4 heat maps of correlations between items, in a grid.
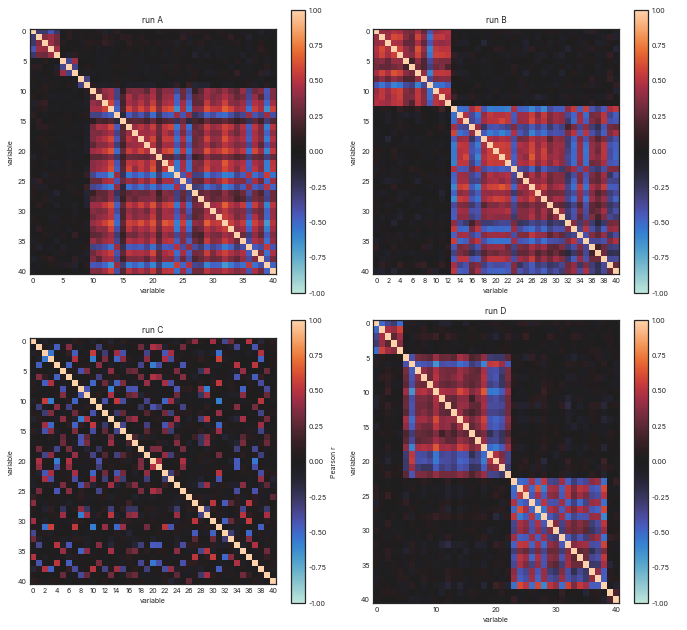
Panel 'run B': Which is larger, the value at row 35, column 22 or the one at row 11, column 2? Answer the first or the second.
the second
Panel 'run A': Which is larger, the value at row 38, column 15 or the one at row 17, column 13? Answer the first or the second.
the second
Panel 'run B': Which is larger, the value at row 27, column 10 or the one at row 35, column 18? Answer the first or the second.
the first
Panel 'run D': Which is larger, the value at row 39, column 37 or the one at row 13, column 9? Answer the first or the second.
the second
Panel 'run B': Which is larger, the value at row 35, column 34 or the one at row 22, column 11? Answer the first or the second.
the second
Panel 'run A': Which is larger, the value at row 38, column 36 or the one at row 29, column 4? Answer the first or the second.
the second
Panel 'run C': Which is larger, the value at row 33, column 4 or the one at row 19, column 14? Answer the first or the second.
the first
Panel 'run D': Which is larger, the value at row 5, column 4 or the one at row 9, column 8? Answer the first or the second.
the second
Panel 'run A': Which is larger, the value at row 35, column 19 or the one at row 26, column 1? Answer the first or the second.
the first
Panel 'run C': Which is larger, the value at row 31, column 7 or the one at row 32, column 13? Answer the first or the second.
the first
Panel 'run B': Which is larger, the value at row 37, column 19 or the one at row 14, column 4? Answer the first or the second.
the first
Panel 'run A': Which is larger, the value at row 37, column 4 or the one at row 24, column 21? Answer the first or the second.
the first
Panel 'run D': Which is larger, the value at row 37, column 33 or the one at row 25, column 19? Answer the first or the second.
the second
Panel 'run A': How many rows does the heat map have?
41
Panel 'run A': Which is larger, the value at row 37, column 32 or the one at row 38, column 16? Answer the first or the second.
the first
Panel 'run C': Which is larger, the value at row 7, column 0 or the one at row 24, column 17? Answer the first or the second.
the second
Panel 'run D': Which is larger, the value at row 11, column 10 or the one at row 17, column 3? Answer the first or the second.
the first
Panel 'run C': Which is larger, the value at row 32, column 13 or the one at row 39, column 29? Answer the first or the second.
the second
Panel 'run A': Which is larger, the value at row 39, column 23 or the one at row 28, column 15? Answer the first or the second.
the second
